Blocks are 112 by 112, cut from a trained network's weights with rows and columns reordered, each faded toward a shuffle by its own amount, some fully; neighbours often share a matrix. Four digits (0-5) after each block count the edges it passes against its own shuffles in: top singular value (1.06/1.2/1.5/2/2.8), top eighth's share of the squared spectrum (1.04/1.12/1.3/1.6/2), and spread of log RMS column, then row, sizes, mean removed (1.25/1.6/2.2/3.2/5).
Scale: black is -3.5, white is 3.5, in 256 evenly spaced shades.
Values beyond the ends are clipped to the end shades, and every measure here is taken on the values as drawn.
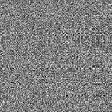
4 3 1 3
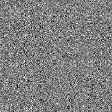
4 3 2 2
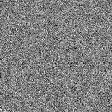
3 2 0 0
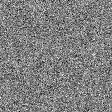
1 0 0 0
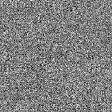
3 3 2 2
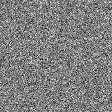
3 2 1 0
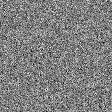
0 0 0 0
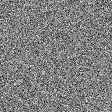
0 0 0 0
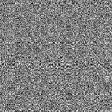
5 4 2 3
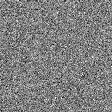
2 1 0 0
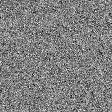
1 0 0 0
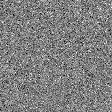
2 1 0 0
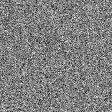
2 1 0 0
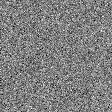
0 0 0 0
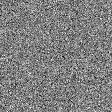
2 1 0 0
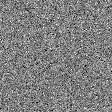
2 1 0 0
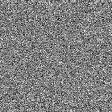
3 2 1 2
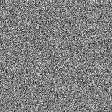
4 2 0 0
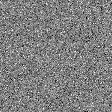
1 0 0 0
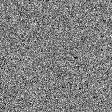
3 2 0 1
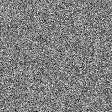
3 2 0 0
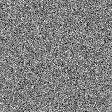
2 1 0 0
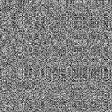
5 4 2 2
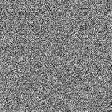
4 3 1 1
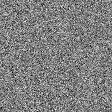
1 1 0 0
